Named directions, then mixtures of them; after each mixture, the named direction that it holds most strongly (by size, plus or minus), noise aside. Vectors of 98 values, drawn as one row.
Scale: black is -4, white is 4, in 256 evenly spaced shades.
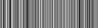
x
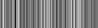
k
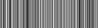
x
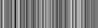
k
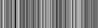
k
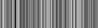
k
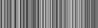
k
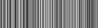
x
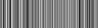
x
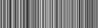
x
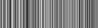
x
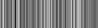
k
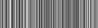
x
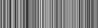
x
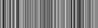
k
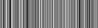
x
